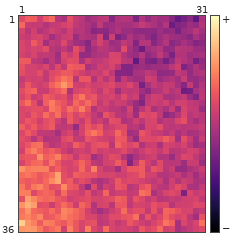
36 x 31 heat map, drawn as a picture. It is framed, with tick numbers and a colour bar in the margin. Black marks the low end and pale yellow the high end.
The top right is the ninth with the lowest average. The histogram is bell-shaped. No row or column stands out. There is an overall slope up to the bottom left. No regular stripes run through it.
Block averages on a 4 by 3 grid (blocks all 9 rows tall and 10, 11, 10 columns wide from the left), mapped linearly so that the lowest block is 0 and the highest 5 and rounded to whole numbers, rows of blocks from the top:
2 1 0
4 2 1
4 3 2
5 3 3
